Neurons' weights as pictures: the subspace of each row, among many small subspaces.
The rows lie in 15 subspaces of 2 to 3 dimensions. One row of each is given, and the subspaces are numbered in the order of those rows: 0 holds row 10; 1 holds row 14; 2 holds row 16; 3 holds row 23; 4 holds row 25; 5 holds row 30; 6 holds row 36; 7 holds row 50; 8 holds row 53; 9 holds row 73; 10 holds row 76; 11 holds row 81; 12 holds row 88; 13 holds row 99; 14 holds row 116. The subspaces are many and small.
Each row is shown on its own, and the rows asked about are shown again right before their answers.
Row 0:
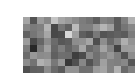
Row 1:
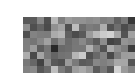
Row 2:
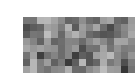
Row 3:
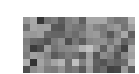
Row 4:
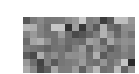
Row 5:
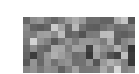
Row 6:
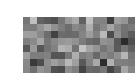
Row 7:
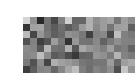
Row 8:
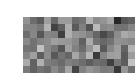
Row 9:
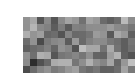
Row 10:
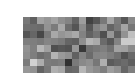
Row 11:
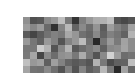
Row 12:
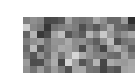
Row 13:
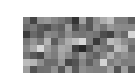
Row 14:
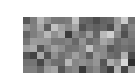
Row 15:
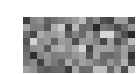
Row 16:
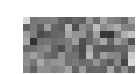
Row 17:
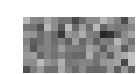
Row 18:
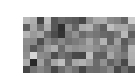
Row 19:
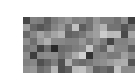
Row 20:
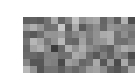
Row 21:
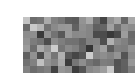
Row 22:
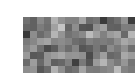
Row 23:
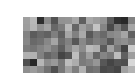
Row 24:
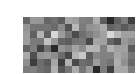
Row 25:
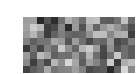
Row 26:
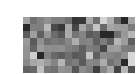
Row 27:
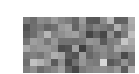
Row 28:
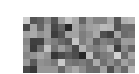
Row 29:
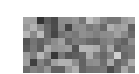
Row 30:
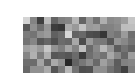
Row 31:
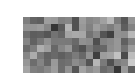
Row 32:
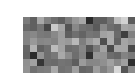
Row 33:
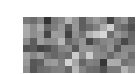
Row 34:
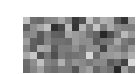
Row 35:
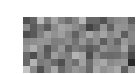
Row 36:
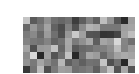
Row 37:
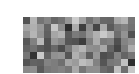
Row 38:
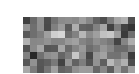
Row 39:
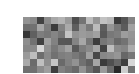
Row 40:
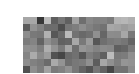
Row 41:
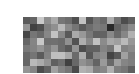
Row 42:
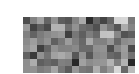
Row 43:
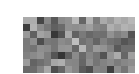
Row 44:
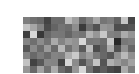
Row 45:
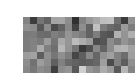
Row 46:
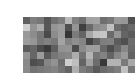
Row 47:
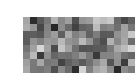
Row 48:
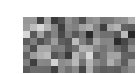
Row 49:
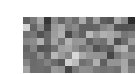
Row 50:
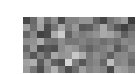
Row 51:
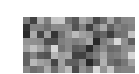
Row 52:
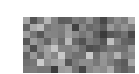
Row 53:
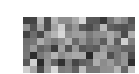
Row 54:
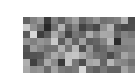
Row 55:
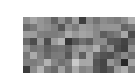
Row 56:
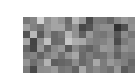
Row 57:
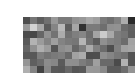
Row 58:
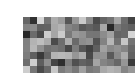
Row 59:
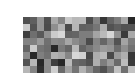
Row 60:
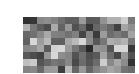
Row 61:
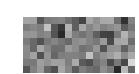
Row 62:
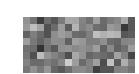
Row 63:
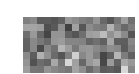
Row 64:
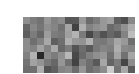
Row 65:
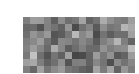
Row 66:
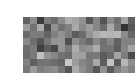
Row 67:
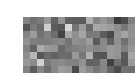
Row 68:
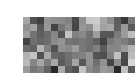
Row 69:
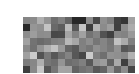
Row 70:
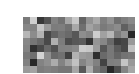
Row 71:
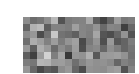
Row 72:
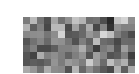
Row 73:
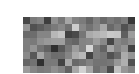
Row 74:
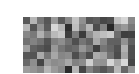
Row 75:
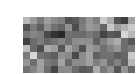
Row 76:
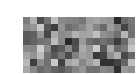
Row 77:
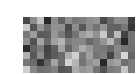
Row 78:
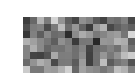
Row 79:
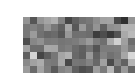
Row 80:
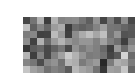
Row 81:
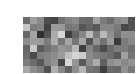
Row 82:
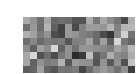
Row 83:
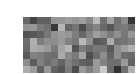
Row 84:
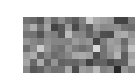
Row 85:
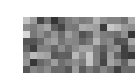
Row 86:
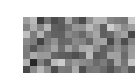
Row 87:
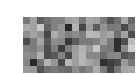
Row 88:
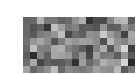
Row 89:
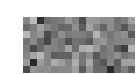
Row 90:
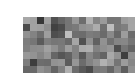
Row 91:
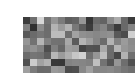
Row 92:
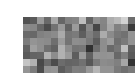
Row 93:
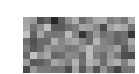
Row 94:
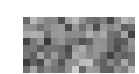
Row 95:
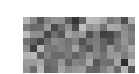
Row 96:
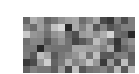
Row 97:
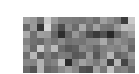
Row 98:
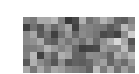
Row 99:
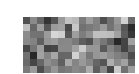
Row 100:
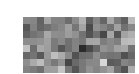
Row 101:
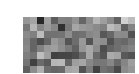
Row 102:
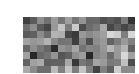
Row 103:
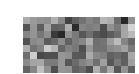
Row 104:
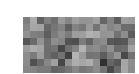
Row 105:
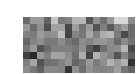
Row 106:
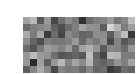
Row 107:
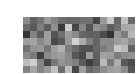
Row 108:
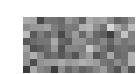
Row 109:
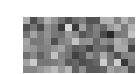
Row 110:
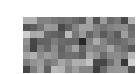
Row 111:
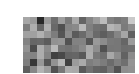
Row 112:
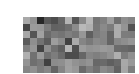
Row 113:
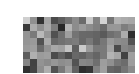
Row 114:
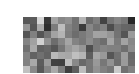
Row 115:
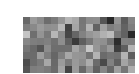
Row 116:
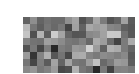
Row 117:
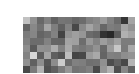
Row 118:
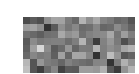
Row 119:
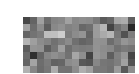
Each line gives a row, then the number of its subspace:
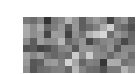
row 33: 5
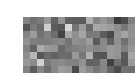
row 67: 3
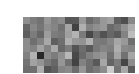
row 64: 6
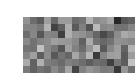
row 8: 3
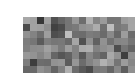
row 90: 5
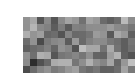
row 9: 4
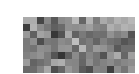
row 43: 5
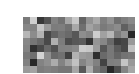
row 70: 6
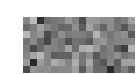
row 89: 6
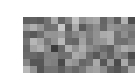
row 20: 1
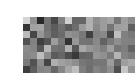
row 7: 11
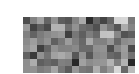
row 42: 12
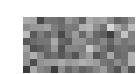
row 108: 13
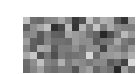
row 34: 12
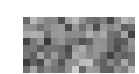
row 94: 10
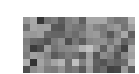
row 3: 6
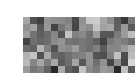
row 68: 1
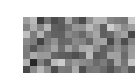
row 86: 8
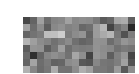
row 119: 13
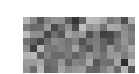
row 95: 1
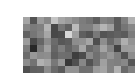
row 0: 11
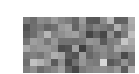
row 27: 0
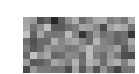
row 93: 14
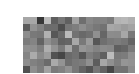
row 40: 5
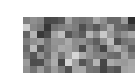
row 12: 11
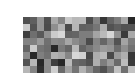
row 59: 8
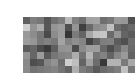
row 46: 5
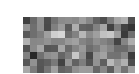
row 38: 13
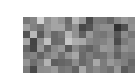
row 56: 11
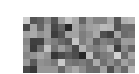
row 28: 11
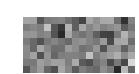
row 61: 12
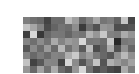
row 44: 11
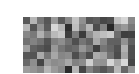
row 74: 3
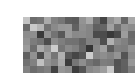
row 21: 9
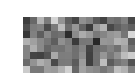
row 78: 14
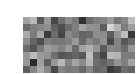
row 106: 8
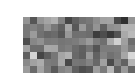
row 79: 13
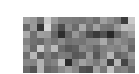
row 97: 7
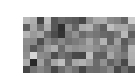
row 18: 8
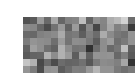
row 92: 3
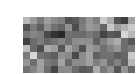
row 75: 13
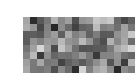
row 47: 1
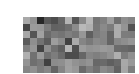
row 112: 11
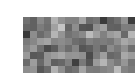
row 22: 9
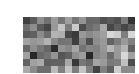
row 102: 14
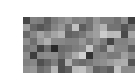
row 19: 9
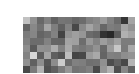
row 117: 6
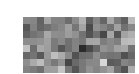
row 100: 0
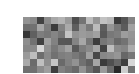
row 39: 10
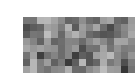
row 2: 4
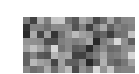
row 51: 14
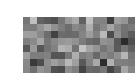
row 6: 0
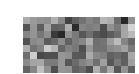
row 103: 13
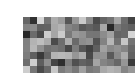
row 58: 8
